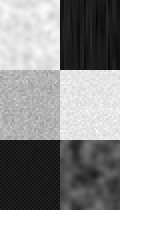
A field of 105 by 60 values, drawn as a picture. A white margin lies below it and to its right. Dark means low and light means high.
It is made of 3 by 2 panels. Panel 1,1: very high, blotchy, faint in contrast. Panel 1,2: very low, streaked downward, faint in contrast. Panel 2,1: high, fine-grained, faint in contrast. Panel 2,2: very high, fine-grained, faint in contrast. Panel 3,1: very low, checkered, faint in contrast. Panel 3,2: low, blotchy.
